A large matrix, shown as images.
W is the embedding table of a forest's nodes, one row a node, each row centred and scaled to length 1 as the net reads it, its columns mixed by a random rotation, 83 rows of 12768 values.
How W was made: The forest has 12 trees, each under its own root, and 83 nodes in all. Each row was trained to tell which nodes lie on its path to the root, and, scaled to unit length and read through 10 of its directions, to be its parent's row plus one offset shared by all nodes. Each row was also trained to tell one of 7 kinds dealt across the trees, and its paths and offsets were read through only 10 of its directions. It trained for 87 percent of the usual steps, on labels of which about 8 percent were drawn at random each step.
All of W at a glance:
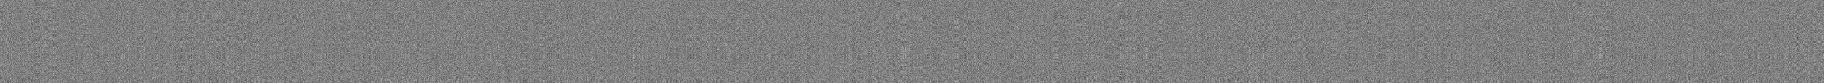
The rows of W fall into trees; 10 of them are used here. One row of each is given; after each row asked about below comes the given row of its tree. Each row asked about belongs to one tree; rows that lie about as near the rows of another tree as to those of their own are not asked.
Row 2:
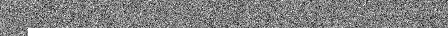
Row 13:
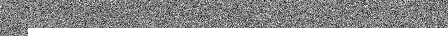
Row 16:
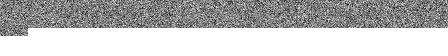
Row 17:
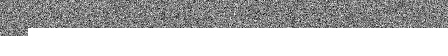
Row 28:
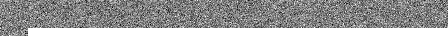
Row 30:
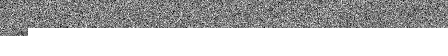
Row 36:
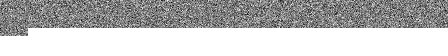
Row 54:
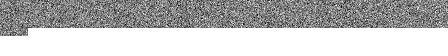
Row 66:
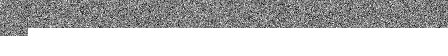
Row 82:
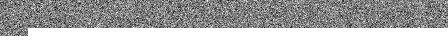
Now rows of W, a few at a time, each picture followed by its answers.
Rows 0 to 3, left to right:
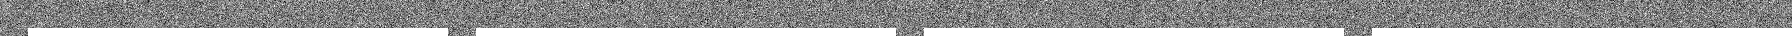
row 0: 13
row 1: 66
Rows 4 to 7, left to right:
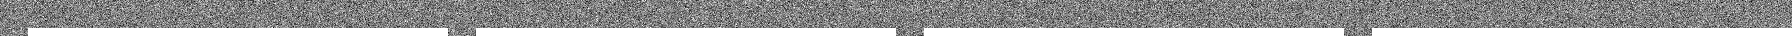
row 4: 2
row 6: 17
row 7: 54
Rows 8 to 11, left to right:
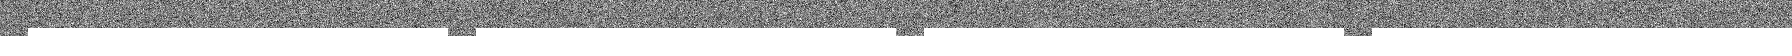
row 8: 66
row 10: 13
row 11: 30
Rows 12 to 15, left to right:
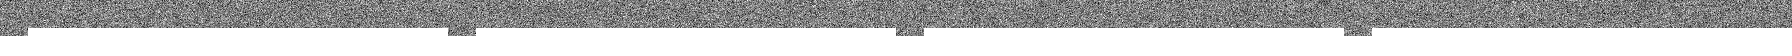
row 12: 30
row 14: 66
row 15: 17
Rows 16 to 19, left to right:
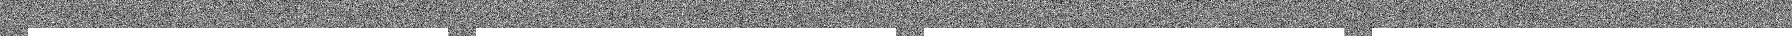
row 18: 16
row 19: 13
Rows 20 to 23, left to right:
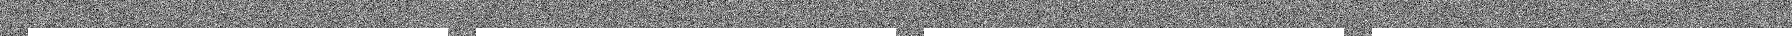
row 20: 54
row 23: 13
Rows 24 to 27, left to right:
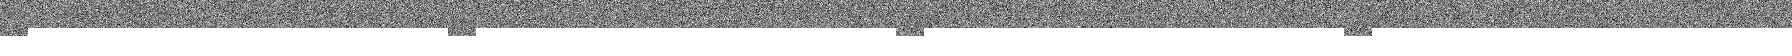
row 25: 36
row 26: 28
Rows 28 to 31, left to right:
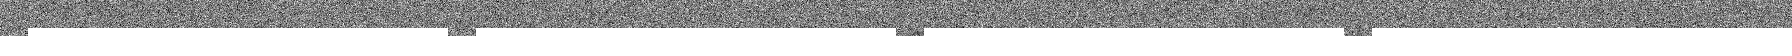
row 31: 17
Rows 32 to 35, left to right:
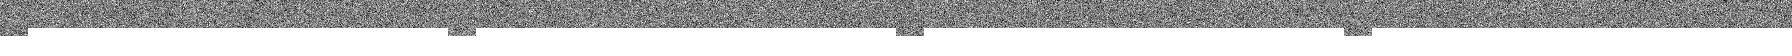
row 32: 16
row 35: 16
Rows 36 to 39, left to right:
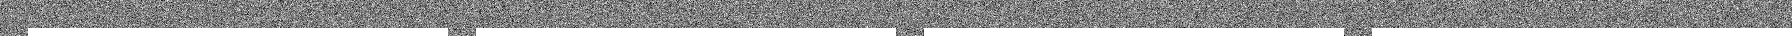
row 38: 82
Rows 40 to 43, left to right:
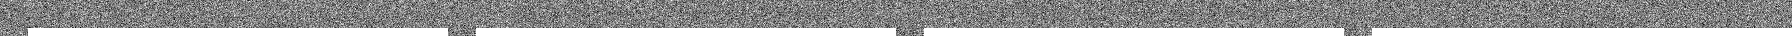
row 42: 17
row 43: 54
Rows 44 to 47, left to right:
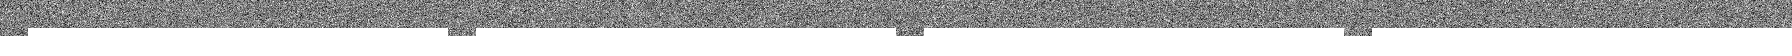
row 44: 30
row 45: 30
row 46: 17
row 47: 28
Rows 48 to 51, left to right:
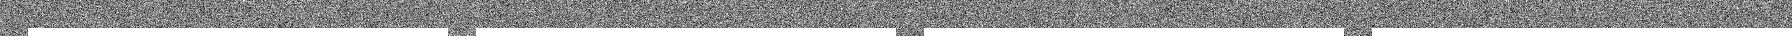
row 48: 82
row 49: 28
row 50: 30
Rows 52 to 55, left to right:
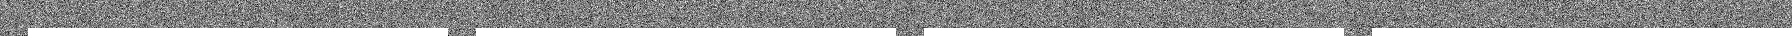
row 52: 17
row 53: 28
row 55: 82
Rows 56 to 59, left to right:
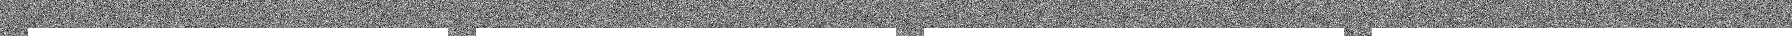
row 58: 28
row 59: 17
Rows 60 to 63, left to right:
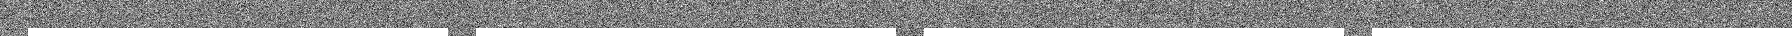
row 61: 66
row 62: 17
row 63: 2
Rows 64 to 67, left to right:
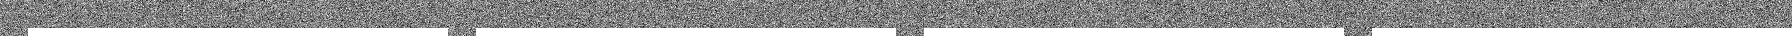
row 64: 28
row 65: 28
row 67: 16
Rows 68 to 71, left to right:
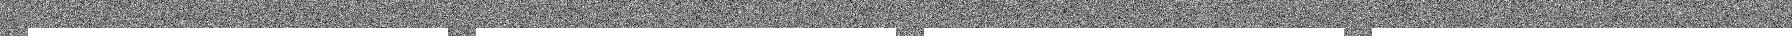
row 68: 17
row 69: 16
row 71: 28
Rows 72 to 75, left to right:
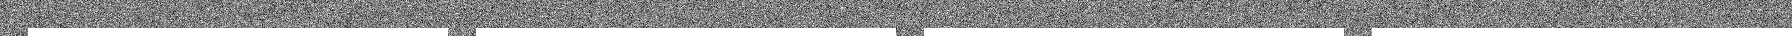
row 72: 30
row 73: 28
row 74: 16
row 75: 2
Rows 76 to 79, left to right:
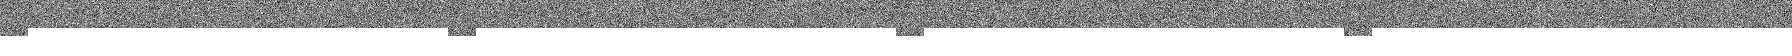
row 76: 16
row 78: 30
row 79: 66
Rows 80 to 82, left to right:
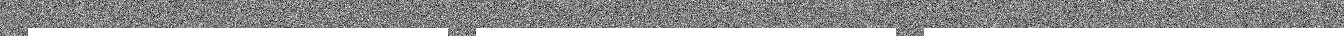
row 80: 82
